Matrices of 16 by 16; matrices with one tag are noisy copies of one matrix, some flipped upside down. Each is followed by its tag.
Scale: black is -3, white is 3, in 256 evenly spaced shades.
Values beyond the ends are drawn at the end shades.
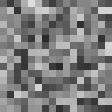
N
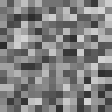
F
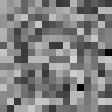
N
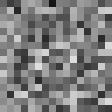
N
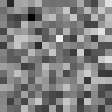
F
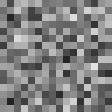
F
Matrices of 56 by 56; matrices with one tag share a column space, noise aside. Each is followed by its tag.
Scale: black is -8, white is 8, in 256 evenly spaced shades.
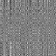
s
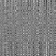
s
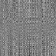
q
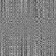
q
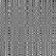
s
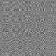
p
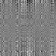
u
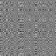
p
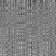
s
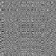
p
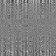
u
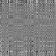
u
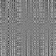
q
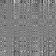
u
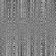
q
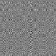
p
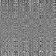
u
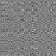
p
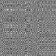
p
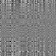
u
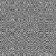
p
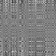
u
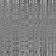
u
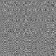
p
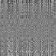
u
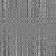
q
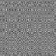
p
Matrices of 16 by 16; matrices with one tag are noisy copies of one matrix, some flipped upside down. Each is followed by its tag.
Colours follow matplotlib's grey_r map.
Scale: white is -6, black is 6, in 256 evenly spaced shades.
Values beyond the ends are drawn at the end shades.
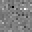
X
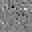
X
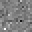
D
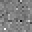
D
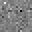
D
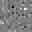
X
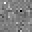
D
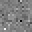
D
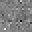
D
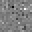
X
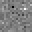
X
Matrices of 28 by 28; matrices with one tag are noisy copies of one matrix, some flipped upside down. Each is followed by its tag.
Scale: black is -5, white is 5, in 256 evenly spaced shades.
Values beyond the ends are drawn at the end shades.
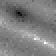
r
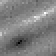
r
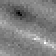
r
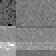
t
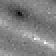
r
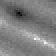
r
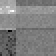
t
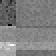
t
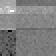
t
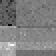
t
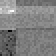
t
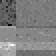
t
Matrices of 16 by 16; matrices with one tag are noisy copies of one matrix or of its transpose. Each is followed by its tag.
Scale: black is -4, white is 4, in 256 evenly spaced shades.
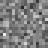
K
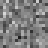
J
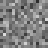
K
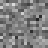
J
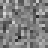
J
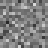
K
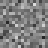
K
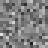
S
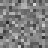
K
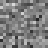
J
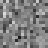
J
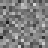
K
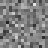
K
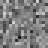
J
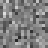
J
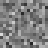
S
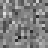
J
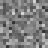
S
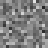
S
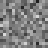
K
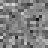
J
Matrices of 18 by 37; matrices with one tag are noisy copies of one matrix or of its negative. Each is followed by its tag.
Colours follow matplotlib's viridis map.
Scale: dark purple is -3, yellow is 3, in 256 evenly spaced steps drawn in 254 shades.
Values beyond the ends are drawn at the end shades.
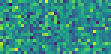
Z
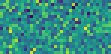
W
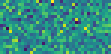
W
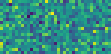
Z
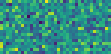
Z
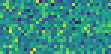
W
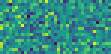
Z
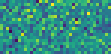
W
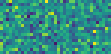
Z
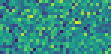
W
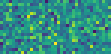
Z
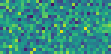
W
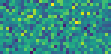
W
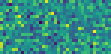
Z
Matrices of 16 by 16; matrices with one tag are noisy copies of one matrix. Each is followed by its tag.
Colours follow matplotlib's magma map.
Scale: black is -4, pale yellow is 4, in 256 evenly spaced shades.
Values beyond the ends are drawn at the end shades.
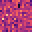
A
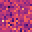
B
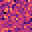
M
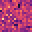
A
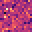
M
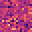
B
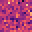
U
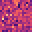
A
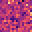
U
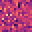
A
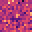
U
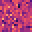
A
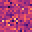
B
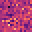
B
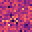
B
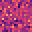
A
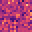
U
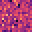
A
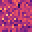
A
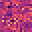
B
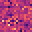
B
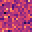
M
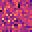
A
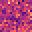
U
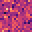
M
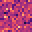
M
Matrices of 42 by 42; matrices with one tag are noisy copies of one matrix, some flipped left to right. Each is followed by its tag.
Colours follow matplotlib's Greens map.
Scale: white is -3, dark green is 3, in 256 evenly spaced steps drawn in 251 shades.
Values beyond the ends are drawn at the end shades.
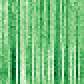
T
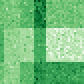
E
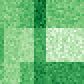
E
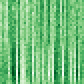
T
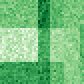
E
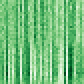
T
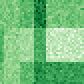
E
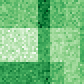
E
